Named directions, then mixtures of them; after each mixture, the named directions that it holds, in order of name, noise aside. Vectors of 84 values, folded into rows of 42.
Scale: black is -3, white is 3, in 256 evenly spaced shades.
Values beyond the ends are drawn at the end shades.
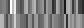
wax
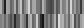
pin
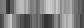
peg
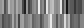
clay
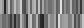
clay, pin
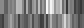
clay, peg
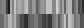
peg, wax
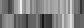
peg, pin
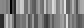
peg, wax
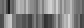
peg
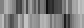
clay, peg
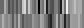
clay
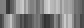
peg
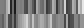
peg, wax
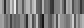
pin, wax
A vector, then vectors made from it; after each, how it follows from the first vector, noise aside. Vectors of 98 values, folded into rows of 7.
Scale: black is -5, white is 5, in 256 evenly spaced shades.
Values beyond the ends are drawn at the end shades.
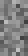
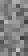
copied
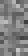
sign-scrambled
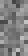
sign-scrambled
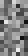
scaled up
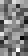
scaled up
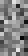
scaled up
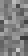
copied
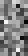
scaled up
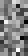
scaled up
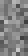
copied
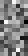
scaled up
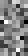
scaled up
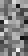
scaled up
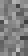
copied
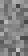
copied
